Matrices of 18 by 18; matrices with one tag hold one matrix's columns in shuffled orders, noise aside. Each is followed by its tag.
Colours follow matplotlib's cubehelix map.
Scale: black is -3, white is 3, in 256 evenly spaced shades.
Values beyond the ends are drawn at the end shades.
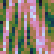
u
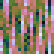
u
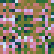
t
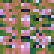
t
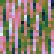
u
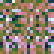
t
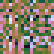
t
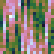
u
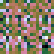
t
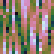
u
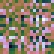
t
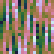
u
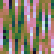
u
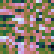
t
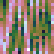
u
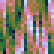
u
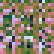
t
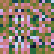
t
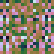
t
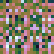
t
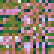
t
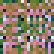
t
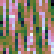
u
